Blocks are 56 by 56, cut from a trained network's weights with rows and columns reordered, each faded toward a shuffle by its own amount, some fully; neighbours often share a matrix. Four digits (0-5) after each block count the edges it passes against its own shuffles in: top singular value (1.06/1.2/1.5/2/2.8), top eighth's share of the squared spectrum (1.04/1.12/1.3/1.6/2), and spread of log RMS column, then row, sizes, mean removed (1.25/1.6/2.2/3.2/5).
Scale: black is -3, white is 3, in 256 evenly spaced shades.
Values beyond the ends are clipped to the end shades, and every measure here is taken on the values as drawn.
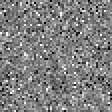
1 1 0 0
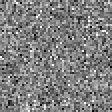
2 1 0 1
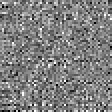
4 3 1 2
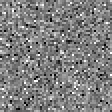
0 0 0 0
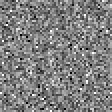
0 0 0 0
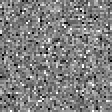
0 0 0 0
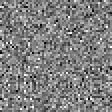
3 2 0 1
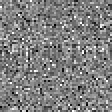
3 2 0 1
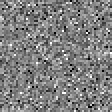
1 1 0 0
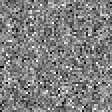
2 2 0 1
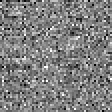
3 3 1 2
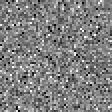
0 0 0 0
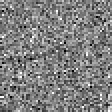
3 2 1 0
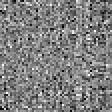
3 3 1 1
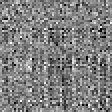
4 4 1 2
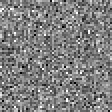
2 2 0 0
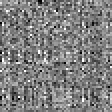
4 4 1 2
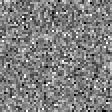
0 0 0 0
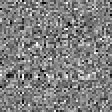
3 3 1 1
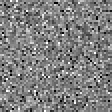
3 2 0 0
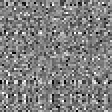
4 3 1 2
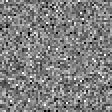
0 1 0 0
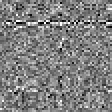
4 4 1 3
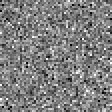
1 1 0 0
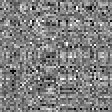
4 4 2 3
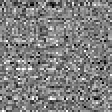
4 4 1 3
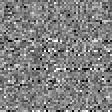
3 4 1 3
